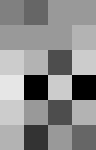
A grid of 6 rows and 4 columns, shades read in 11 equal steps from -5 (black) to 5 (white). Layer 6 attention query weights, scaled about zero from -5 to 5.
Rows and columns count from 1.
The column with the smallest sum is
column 2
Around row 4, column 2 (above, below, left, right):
2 1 4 3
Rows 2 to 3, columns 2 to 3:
1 1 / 2 -2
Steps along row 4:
down up down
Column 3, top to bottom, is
1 1 -2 3 -2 1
